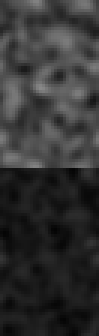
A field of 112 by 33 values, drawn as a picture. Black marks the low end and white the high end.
It is made of 2 by 1 panels. Panel 1,1: low, blotchy. Panel 2,1: very low, blotchy, faint in contrast.
